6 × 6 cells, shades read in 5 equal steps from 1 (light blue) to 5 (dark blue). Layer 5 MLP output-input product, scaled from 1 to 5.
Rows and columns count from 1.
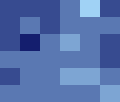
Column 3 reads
4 4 3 3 3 3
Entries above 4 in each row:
0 0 1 0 0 0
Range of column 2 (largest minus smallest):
2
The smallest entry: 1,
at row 1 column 5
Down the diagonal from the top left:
4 3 3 3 2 2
